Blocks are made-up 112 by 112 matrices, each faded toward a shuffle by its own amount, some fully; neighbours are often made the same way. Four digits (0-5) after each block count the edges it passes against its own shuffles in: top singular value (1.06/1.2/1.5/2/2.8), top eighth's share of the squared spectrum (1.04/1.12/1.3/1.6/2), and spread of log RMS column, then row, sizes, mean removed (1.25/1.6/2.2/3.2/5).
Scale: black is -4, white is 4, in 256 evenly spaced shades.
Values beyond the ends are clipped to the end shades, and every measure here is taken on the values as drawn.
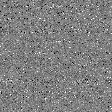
1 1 0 2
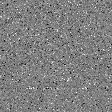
1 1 0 1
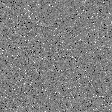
0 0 0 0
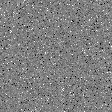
0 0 0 0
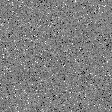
0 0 0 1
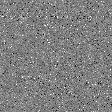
1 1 0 1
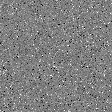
0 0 0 0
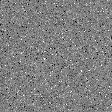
0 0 0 1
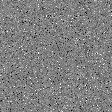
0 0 0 0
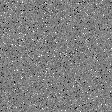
0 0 0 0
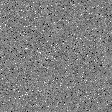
0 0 0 0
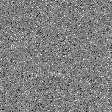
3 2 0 0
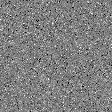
1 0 0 0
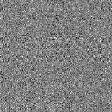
4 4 2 2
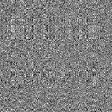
5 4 3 3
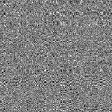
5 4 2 3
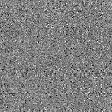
4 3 1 2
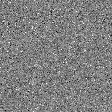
1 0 0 0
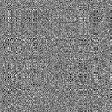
5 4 3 3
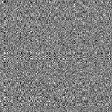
5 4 3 3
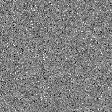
3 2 1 1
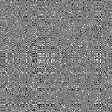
5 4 3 3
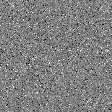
2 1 0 0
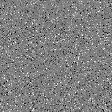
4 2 1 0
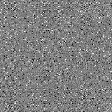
4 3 2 2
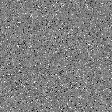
3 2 0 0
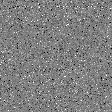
1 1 0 1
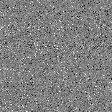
2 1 0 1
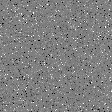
1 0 0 0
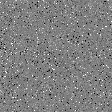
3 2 1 0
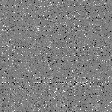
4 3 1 2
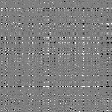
5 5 3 4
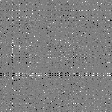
4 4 2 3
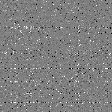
4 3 1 2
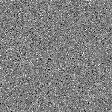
3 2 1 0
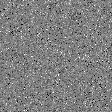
2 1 0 0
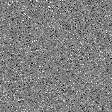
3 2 0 0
